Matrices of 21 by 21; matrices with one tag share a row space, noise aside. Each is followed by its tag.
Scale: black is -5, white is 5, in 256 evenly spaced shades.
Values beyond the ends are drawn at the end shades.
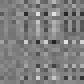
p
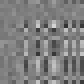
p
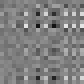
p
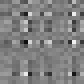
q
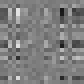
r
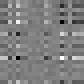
r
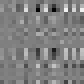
p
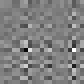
q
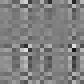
q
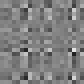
q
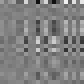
p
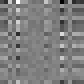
r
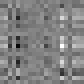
r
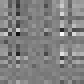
r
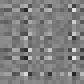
q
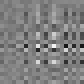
p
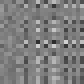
p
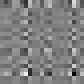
q
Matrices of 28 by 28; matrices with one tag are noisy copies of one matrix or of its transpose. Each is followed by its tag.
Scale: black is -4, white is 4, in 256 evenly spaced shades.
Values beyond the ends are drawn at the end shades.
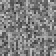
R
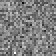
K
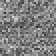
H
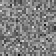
K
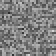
R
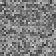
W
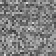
W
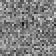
H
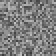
K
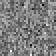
R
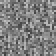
R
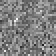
H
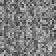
W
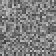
K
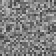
K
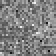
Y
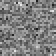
R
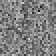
H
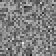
K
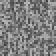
R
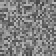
K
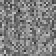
W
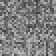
Y
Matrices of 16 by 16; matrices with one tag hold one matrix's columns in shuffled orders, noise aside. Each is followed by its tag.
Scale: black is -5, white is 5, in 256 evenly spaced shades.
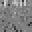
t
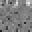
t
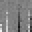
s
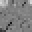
t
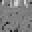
t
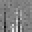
s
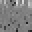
t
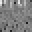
t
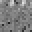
t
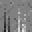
s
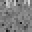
t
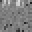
t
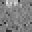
t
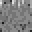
t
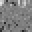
t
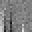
s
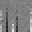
s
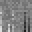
s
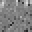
t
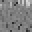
t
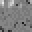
t
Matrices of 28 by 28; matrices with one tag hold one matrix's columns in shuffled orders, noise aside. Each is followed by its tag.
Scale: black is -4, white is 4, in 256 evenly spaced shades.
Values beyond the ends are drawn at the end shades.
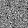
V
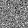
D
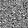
V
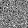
D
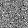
V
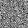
V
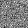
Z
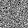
D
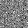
V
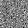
V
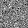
D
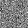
V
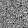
V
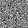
V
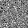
D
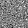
Z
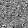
Z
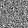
D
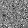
Z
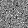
V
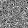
D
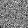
Z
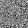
Z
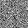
V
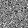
D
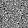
V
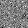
Z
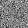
Z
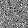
D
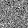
D
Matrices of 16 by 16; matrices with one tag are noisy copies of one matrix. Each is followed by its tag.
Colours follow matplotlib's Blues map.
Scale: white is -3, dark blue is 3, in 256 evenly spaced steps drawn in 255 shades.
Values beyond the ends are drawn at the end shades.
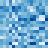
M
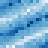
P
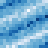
P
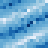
P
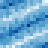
P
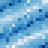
P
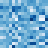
M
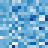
M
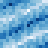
P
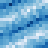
P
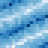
P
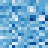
M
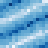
P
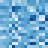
M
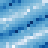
P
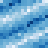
P
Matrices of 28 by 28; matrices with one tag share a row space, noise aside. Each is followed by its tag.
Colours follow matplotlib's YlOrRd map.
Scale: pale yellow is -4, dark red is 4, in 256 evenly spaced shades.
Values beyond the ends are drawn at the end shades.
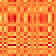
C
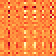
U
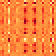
U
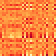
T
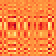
C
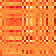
T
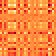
C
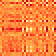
T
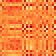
T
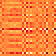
T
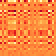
C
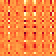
U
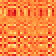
C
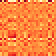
C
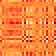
T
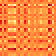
C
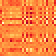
T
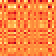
C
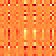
U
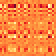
C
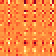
U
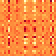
U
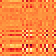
T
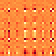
U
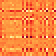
T
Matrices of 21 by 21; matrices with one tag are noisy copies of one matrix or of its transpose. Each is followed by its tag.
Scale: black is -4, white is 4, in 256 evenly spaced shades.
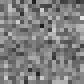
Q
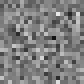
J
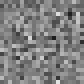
J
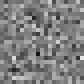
J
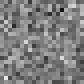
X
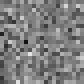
Q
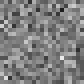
X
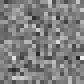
J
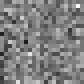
Q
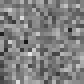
Q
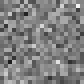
X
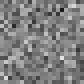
X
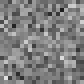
X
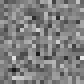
J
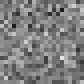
X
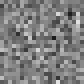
J
